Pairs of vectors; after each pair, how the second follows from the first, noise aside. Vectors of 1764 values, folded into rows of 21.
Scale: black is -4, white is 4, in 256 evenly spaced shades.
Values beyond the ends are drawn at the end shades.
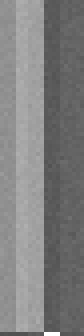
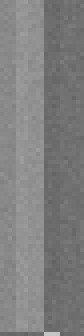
shrunk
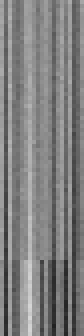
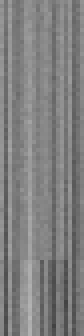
shrunk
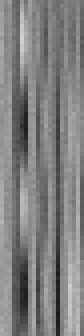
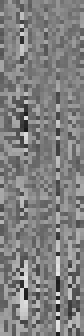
sign-scrambled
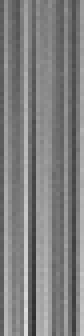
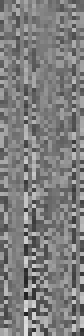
sign-scrambled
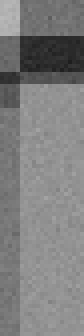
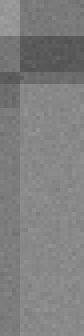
shrunk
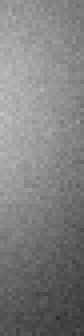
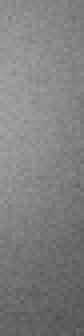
shrunk
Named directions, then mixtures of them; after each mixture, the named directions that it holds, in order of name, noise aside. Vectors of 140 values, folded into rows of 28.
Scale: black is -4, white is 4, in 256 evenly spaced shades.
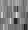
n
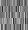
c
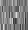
c, n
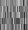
c, n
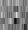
n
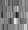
n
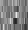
c, n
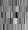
c, n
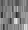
n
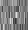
c, n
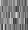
c, n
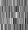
c, n
